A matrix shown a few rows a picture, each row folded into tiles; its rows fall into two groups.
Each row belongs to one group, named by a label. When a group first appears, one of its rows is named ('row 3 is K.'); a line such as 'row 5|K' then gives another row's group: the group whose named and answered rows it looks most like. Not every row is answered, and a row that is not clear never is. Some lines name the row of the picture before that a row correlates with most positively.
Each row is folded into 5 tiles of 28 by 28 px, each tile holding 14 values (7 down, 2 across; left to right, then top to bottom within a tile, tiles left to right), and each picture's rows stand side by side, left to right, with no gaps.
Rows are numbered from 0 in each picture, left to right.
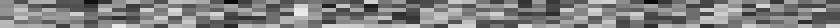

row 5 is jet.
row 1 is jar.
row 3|jar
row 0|jar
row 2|jet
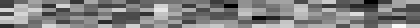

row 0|jet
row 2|jar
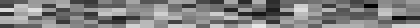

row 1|jar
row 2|jet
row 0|jet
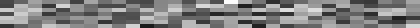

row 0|jet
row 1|jet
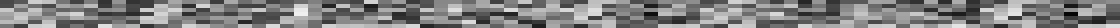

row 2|jet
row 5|jar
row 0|jar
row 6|jar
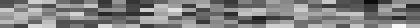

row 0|jar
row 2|jar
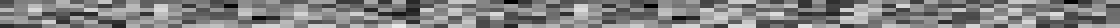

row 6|jet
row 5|jar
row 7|jar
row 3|jar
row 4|jet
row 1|jet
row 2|jar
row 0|jet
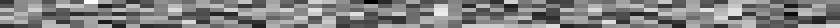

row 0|jet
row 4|jet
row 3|jet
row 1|jet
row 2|jar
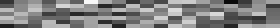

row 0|jet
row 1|jar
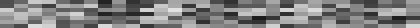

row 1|jet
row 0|jar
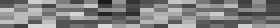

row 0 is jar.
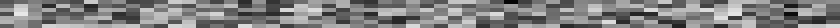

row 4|jet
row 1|jar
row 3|jar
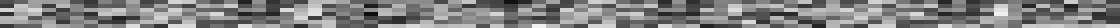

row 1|jar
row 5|jet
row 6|jar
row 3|jar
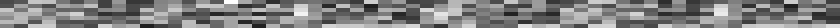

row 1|jet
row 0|jar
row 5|jet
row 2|jet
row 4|jar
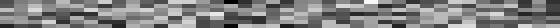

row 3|jar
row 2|jet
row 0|jet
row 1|jar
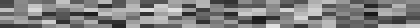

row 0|jet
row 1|jet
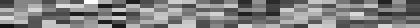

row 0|jet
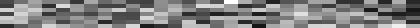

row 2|jar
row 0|jet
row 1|jet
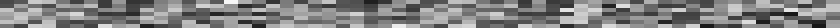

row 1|jet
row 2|jar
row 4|jet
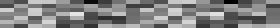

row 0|jar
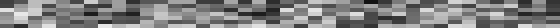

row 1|jar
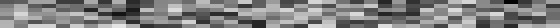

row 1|jet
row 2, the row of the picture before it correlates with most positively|3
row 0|jar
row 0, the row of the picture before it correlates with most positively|1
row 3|jar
